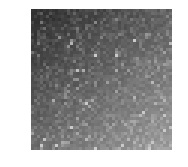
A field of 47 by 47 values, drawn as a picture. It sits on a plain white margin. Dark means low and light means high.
No row or column stands out. Fine speckle covers the field. The top left is the ninth with the lowest average. Neither half mirrors the other. No regular stripes run through it. The field climbs toward the bottom right. The ninth with the highest average is the bottom right.
